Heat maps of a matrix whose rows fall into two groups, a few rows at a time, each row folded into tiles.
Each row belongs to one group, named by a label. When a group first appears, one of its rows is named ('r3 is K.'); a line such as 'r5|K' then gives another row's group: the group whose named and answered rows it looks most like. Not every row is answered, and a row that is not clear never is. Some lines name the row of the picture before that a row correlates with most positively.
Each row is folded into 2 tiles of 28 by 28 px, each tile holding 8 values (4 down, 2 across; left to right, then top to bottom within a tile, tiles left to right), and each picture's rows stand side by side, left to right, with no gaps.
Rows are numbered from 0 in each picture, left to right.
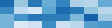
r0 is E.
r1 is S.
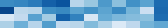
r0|E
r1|S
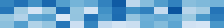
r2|S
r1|E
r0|E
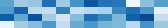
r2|S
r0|S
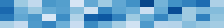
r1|E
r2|E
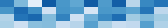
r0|S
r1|E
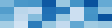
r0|E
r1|E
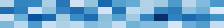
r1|S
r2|E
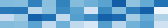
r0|E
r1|E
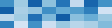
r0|E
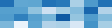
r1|S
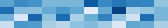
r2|E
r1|E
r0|E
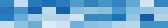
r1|E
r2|S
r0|S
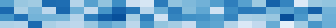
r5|S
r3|S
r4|S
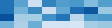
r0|S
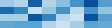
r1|E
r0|E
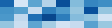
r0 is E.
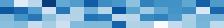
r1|E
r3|E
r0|S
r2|E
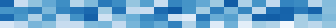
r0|S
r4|E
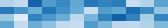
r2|S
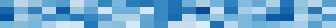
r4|E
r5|S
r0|S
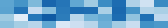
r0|E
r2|S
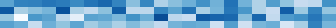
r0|E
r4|S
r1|E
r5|S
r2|E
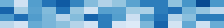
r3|E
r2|E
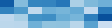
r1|E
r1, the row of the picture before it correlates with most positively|1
